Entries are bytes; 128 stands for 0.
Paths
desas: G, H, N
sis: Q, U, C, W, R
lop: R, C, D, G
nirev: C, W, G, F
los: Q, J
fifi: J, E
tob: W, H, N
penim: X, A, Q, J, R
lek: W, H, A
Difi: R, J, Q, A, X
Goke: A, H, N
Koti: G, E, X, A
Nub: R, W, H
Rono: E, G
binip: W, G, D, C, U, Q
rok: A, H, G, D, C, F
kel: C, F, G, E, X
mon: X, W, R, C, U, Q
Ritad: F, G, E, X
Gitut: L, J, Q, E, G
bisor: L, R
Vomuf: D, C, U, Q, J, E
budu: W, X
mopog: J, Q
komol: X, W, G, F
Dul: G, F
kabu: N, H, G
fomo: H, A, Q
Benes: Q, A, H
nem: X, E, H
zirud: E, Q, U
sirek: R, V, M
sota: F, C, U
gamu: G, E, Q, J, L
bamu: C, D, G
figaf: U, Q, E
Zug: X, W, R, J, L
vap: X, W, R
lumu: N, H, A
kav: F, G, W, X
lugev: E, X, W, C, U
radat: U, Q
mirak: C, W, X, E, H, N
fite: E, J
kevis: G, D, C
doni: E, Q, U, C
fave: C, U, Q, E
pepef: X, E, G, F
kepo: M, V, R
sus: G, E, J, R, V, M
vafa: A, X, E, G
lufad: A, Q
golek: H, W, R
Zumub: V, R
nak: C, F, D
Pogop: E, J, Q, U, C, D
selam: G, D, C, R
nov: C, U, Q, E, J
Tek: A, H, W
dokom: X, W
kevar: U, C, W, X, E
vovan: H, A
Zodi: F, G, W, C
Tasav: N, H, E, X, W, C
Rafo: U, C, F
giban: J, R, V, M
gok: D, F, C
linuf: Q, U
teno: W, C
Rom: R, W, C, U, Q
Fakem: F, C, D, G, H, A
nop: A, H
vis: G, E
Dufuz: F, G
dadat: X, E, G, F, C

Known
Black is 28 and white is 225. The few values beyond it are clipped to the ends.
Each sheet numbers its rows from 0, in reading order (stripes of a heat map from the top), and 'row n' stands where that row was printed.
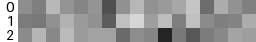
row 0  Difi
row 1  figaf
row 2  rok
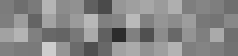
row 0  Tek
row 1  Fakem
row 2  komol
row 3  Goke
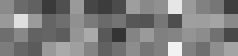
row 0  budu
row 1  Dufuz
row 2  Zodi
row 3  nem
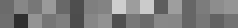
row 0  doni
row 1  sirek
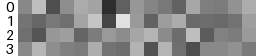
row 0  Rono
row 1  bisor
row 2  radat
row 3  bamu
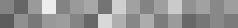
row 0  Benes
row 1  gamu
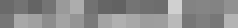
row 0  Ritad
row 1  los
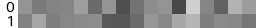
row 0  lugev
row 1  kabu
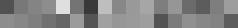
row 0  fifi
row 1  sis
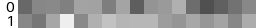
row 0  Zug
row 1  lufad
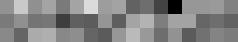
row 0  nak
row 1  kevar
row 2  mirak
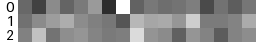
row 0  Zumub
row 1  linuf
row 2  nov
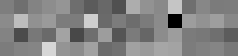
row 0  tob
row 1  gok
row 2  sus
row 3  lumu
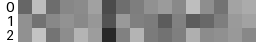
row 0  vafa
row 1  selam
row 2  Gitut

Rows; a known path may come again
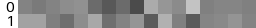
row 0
tob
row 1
lop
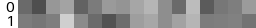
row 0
radat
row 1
Goke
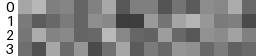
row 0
pepef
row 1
Nub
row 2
dadat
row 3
giban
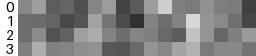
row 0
teno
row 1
kav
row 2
kel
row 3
kabu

